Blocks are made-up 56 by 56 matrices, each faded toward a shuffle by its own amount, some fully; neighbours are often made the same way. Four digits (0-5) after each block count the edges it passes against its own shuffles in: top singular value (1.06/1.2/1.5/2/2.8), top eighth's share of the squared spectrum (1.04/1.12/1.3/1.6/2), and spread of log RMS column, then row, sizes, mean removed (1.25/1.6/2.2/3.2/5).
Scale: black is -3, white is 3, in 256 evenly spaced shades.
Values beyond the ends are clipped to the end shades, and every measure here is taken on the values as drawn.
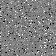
1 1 0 0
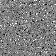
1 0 0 0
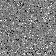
0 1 0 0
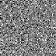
3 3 2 1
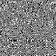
3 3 1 1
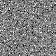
2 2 0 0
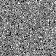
1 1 0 0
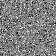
0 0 0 0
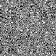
3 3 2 1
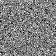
1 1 0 0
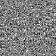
3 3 1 1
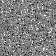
0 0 0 0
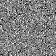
2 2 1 0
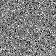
0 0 0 0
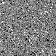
1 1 0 0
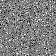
0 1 0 0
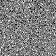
2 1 0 0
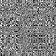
4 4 2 2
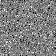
0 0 0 0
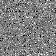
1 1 0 1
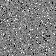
0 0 0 0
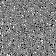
0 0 1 0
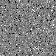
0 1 1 0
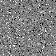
1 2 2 1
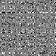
4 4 2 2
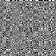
4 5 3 3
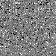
2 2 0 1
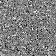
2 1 0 0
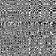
4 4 2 3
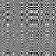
5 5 4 4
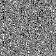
1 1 3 0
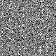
0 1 2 0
